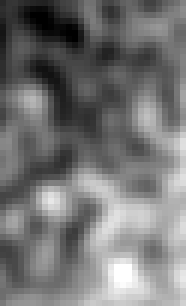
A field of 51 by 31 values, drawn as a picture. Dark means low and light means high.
The ninth with the lowest average is the top left. Neither half mirrors the other. The field climbs toward the bottom right. There are no lone odd cells. The texture is blotchy.
